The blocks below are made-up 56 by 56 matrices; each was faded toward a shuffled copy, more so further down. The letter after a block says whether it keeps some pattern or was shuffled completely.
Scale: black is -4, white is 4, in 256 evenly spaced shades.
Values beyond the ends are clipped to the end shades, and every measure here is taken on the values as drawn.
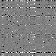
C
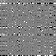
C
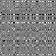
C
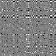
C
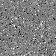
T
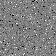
T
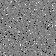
T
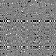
C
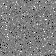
T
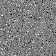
T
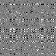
C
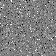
T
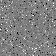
T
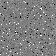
T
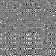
C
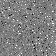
T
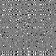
C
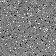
T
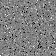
T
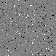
T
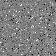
T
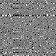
C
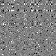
C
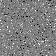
T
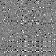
C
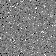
T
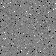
T
